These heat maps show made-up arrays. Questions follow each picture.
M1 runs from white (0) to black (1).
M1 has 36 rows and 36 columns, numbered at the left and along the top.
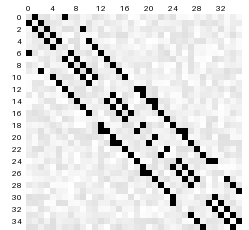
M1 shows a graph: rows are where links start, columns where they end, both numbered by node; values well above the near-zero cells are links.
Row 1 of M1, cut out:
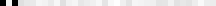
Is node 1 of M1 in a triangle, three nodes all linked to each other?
no
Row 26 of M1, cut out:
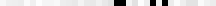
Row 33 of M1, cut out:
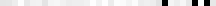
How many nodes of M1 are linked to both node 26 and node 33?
1
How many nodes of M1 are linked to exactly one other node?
0
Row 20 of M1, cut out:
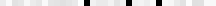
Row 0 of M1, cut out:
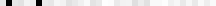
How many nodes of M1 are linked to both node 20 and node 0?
0
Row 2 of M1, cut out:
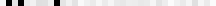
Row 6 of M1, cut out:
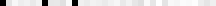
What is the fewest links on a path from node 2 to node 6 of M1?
3
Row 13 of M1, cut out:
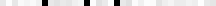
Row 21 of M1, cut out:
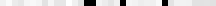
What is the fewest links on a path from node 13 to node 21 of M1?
2
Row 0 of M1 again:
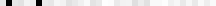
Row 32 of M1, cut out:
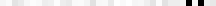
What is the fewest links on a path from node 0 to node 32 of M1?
6
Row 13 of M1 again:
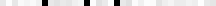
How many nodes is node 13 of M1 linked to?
3
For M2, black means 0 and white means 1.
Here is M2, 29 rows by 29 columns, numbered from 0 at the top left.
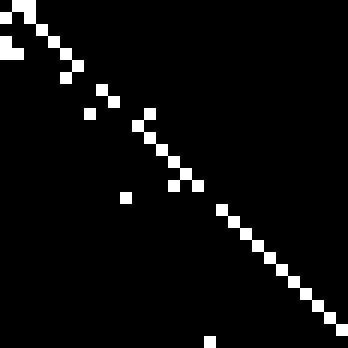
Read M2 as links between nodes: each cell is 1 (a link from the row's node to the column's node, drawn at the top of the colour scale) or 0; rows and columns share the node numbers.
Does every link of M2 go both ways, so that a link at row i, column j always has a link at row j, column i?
no
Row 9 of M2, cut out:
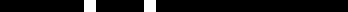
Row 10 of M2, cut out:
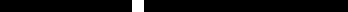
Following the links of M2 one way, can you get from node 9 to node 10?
yes
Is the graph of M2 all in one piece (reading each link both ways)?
no
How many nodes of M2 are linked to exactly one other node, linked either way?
1
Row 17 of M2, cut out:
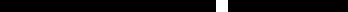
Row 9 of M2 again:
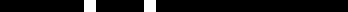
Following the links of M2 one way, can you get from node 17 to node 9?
no
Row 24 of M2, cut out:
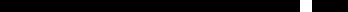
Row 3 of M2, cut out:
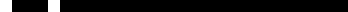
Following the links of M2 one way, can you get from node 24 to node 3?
no
